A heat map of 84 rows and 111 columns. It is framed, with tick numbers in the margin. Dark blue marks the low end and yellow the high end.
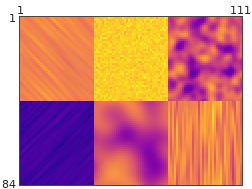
It is made of 2 by 3 panels. Panel 1,1: high, slanting down to the right, faint in contrast. Panel 1,2: very high, fine-grained, faint in contrast. Panel 1,3: middling, blotchy, strong in contrast. Panel 2,1: very low, slanting up to the right, faint in contrast. Panel 2,2: middling, smooth, strong in contrast. Panel 2,3: high, streaked downward.
